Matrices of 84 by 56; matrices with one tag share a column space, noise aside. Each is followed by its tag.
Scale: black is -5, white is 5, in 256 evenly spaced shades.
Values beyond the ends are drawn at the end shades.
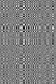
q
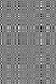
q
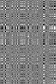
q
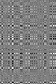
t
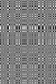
q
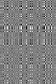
q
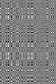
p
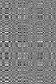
p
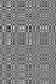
q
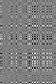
t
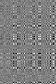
t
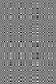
p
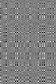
p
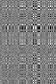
q
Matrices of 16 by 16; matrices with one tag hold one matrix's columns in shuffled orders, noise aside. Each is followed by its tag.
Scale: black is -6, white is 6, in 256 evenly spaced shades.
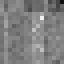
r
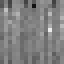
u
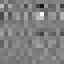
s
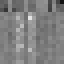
r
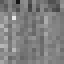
r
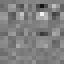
s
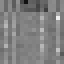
r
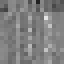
r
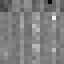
r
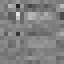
s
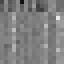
r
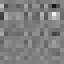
s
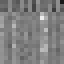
r
